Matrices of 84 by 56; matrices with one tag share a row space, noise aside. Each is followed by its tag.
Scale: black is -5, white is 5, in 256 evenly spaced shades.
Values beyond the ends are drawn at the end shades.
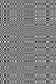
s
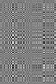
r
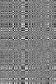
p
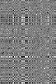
p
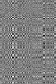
r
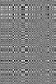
p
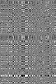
p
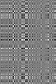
p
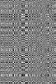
p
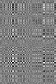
r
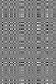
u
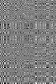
s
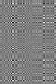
r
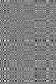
s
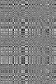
p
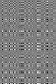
u
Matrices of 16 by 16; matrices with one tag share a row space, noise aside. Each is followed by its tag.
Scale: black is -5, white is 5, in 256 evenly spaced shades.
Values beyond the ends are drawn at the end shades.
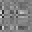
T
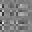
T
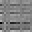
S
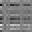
S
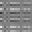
S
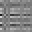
S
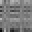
S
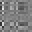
T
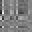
T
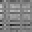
S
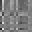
T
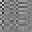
T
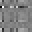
T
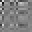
T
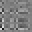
T
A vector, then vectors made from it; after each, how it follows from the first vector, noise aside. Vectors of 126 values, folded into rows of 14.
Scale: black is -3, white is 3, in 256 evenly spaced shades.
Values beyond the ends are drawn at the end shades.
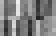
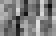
reversed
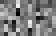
sign-scrambled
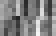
reversed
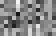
sign-scrambled
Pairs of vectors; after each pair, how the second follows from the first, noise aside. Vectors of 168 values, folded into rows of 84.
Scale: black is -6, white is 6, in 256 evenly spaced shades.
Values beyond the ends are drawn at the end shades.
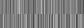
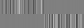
partly zeroed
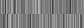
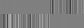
partly zeroed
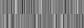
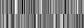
scaled up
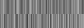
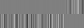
partly zeroed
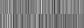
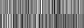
scaled up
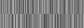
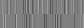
partly zeroed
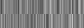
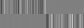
partly zeroed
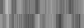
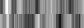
scaled up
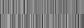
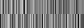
scaled up
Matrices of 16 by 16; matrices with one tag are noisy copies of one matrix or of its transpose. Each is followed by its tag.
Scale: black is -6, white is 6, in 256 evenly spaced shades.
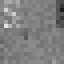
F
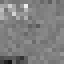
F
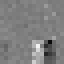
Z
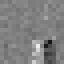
Z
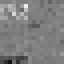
F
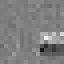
Z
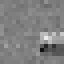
Z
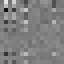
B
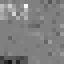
F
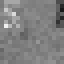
F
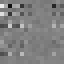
B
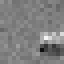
Z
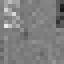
F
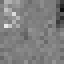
F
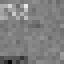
F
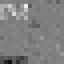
F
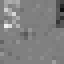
F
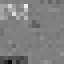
F
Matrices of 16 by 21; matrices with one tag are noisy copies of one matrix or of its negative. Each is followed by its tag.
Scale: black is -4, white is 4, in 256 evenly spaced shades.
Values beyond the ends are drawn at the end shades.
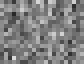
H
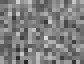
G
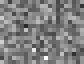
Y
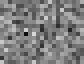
Y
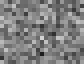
Y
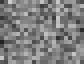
Y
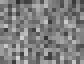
G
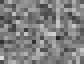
Y
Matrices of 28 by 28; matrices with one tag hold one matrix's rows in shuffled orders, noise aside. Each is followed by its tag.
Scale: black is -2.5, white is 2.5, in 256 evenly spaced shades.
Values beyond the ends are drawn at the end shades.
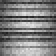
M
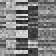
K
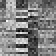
K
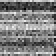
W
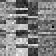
K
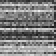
W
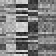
K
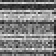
W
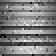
M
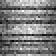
M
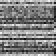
W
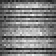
M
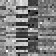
K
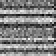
W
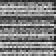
W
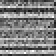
W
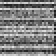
W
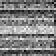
W
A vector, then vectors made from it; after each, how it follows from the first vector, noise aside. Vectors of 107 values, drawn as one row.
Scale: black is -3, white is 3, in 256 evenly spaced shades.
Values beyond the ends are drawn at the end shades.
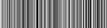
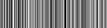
wrapped around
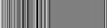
partly zeroed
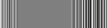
partly zeroed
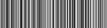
wrapped around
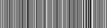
partly zeroed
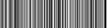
wrapped around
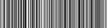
wrapped around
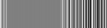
partly zeroed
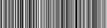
wrapped around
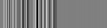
partly zeroed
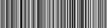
wrapped around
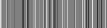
partly zeroed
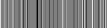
partly zeroed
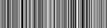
wrapped around
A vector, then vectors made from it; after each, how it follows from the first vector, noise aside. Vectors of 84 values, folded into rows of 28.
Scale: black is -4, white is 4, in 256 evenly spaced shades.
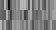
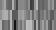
wrapped around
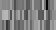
wrapped around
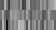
wrapped around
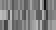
wrapped around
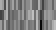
wrapped around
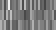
sign-scrambled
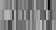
wrapped around
